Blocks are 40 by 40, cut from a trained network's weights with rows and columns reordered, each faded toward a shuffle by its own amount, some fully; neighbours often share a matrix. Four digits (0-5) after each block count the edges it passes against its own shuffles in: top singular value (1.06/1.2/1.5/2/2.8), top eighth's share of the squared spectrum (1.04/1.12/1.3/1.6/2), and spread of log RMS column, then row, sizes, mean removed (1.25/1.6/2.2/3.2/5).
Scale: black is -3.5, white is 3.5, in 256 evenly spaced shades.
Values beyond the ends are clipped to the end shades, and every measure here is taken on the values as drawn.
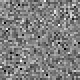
0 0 0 0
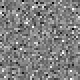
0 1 0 0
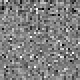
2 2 0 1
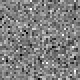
0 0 0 0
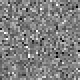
1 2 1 0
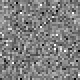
1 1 0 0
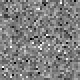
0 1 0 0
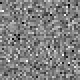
0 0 0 0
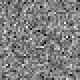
0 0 0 0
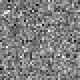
1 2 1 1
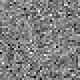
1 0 0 0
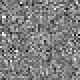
2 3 1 1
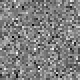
1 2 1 1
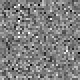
1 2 1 1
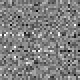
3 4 1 2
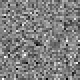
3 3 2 1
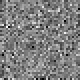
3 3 1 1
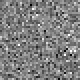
2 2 0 0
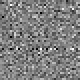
3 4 0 1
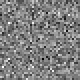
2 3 1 0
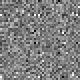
3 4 1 1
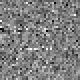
1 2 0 1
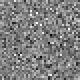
0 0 1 0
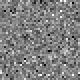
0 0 0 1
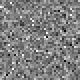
0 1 0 0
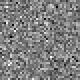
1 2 0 0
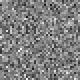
2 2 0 0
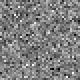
0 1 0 0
